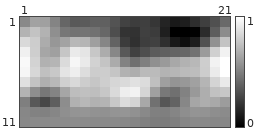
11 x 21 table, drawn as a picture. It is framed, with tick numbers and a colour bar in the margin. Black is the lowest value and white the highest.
Values change most from cell to cell in the top right. The ninth with the lowest average is the top right. The bottom part is calmer, past a seam about 80% of the way down.
